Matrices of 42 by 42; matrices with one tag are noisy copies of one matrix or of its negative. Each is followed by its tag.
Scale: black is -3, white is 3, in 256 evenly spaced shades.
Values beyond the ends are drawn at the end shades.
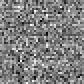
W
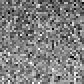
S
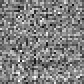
W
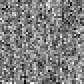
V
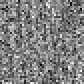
V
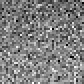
S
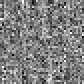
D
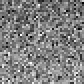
S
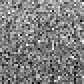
S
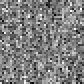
V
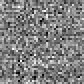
W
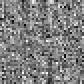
D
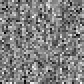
V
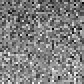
S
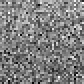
S
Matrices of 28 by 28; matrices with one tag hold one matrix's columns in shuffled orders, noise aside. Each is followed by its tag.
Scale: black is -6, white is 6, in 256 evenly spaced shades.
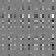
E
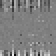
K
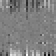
K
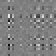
E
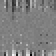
K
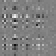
E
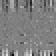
K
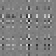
E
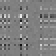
E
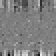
K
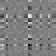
E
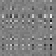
E
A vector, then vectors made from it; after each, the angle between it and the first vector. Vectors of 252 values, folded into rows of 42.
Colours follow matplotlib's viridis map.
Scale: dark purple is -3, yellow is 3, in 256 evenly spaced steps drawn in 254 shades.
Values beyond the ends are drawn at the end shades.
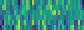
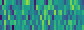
partly aligned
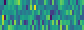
partly opposed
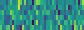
partly opposed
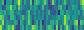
nearly opposite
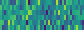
orthogonal
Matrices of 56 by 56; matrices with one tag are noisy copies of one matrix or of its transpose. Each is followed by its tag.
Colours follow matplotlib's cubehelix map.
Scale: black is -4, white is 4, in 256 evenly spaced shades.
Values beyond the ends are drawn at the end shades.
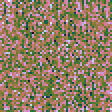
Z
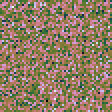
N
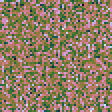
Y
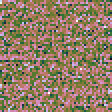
Y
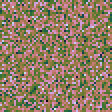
N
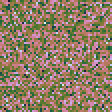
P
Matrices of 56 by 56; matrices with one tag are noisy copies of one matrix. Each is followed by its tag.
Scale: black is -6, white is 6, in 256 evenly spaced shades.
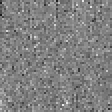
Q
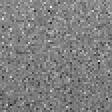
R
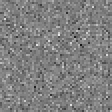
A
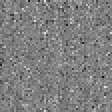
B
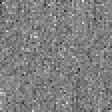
Q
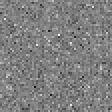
A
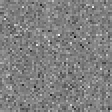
A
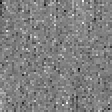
Q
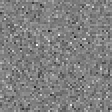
A
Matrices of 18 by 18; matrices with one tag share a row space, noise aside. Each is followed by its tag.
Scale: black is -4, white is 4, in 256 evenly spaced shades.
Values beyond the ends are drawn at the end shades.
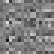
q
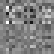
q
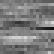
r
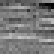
r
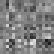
q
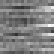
r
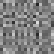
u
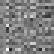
q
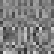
u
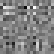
u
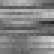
r
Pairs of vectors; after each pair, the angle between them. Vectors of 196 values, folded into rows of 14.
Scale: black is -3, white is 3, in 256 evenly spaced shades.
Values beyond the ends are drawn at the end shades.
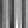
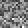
orthogonal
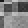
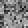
partly aligned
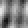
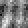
nearly opposite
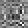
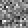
orthogonal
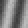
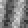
nearly opposite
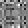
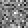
partly aligned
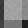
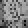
partly aligned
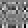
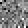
partly opposed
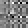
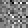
nearly opposite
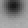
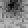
nearly parallel
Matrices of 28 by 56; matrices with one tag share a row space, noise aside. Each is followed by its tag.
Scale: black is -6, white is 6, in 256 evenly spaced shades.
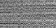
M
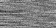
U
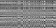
M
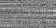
M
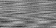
U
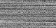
M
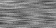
U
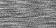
U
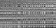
M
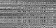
M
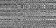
M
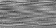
U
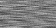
U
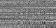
M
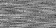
U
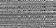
M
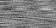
U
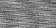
U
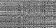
M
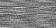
U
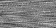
U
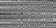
M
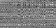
M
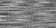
U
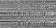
M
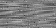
U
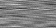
U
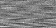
U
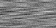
U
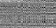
M
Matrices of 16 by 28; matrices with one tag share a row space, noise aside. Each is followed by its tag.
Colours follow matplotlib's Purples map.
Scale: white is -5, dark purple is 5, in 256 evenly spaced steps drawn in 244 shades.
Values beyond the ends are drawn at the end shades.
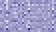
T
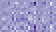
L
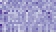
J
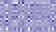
T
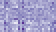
T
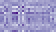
T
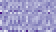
J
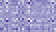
T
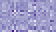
L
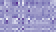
T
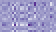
L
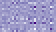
L
